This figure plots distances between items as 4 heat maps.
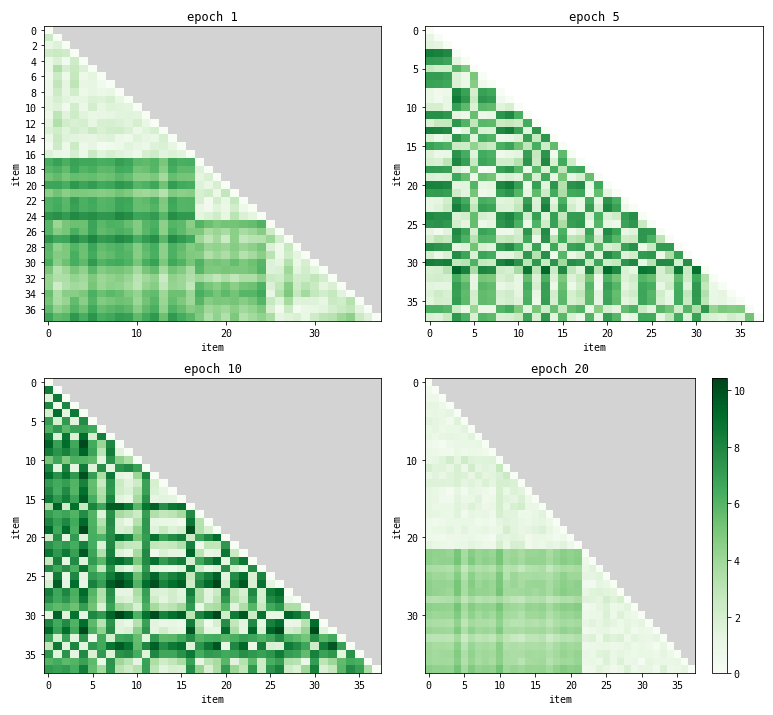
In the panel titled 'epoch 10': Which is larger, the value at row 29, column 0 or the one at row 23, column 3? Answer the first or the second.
the second
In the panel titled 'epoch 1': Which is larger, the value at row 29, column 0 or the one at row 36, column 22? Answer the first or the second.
the first
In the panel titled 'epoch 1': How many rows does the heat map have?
38
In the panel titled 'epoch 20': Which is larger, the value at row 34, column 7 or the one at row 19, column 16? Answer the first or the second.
the first
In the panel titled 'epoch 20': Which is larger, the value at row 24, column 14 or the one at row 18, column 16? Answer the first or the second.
the first
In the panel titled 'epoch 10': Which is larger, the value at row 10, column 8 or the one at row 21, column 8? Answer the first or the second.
the first
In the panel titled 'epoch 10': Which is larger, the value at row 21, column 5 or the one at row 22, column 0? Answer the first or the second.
the second
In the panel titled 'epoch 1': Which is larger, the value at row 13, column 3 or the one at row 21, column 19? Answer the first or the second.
the first
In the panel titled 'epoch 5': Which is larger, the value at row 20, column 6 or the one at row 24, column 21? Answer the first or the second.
the second
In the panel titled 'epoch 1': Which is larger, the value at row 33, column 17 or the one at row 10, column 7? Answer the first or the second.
the first
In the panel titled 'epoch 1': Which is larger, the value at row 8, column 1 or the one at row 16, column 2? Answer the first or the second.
the first
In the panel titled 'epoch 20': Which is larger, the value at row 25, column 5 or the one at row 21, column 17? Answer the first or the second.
the first
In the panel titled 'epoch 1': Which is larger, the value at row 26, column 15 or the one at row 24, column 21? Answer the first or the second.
the first
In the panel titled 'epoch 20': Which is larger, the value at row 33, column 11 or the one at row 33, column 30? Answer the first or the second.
the first
